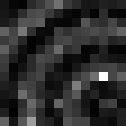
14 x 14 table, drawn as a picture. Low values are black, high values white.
Rings: centred on the bottom right. Mirror symmetry: none. Slope: none. Histogram: skewed, a long tail of high values. Average level on the scale: 20%.
